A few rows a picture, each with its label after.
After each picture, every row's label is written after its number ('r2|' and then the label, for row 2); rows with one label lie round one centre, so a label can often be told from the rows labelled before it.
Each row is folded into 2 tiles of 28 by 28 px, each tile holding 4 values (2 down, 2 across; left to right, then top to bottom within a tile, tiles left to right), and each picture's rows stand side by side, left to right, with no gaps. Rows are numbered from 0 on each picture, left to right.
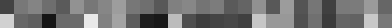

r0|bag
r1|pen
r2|bag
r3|bag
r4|pen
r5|bag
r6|pen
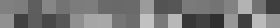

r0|bag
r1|pen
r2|pen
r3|bag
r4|pen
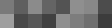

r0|bag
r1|bag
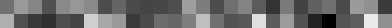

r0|bag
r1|pen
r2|bag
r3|pen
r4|pen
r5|bag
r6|pen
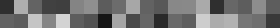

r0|pen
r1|bag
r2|bag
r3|pen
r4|bag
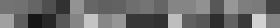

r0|bag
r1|pen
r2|bag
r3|bag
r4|pen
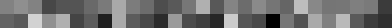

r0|pen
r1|bag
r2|bag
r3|bag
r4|bag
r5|pen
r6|bag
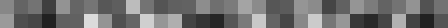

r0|bag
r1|pen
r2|pen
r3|bag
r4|pen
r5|pen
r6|bag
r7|bag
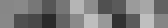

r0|bag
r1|pen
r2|pen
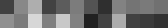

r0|pen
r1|bag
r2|bag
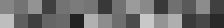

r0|bag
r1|pen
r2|pen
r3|bag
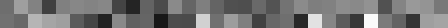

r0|pen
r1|bag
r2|bag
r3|pen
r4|bag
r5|pen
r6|pen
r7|pen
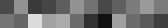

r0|pen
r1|bag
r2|bag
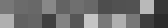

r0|bag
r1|pen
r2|bag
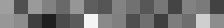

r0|bag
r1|pen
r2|bag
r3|pen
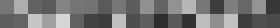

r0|pen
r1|bag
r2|bag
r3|pen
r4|bag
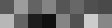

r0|bag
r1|pen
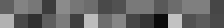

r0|bag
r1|pen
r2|bag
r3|bag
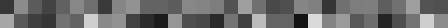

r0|bag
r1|pen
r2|bag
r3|bag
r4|pen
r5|pen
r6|bag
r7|pen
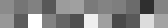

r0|pen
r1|pen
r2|pen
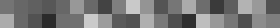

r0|bag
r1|pen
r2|pen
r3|pen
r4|pen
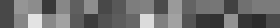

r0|pen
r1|bag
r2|pen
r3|bag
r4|bag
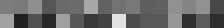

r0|bag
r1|bag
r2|bag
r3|bag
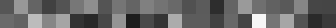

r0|pen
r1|bag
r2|bag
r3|bag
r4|pen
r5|bag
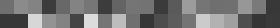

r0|pen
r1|pen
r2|bag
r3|pen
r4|bag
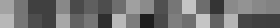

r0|bag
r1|bag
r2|bag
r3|pen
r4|bag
